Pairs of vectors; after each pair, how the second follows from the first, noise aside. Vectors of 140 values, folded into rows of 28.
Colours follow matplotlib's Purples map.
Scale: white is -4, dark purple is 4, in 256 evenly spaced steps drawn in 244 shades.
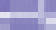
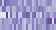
sign-scrambled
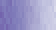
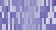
sign-scrambled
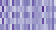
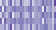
negated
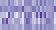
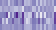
negated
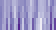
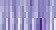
negated
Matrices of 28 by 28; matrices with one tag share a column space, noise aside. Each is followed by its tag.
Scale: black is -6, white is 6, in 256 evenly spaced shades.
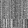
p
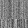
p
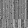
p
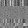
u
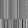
p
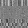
u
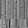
p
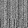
p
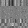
u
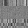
u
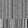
p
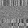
u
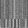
p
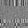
u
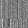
p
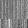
p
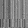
p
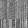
p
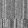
p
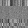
u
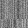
p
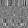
u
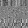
u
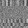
u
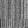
p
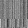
p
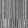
p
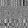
u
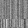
p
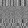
u
